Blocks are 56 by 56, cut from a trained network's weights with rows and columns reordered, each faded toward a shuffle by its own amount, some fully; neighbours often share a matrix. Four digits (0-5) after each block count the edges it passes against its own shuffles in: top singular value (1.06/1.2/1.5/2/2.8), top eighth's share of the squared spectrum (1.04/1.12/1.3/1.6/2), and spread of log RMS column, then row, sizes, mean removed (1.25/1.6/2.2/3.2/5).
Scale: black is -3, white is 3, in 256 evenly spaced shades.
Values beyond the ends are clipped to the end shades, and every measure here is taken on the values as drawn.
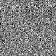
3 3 1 2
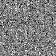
1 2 0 0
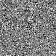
1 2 0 0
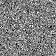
1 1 0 0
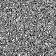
1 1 0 0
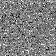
0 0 0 0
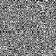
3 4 2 2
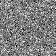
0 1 0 0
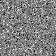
0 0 0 0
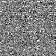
2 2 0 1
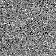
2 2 1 0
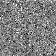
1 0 0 0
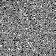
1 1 0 0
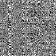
2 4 3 1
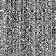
3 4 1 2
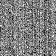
3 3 1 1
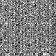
3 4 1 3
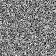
0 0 0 0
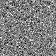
1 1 0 0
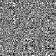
3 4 3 2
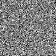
2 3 1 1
